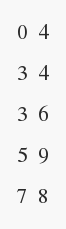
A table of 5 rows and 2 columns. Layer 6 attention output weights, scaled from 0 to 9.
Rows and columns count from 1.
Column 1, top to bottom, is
0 3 3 5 7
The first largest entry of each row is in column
2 2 2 2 2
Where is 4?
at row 1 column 2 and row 2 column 2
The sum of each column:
18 31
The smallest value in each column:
0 4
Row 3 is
3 6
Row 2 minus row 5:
-4 -4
